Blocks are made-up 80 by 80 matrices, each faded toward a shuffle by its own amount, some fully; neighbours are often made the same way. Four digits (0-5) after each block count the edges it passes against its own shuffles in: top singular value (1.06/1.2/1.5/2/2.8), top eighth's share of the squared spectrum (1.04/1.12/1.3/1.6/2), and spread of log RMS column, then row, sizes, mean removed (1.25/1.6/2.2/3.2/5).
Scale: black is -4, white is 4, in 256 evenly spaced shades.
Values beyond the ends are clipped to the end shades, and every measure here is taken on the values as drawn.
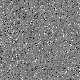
2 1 0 0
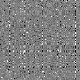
5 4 2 2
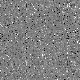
3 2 1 0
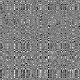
5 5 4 3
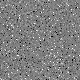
1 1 0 0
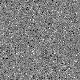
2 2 1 0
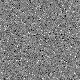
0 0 0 0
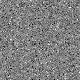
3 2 0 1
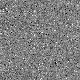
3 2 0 0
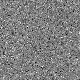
2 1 0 0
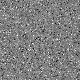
1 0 0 0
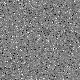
0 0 0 0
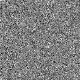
0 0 2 0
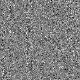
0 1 2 0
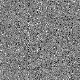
1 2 3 0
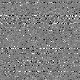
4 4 0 3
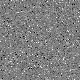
0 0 0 0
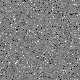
0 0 0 0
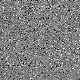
1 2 0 2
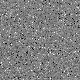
0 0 0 0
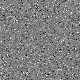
0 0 0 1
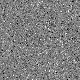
0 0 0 0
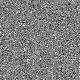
0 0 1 0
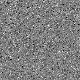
1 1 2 0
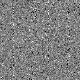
1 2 3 0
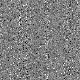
1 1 3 0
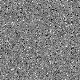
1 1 1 0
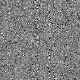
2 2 2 0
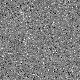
1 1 0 0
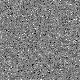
2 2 0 0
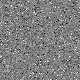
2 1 0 0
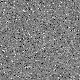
1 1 0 0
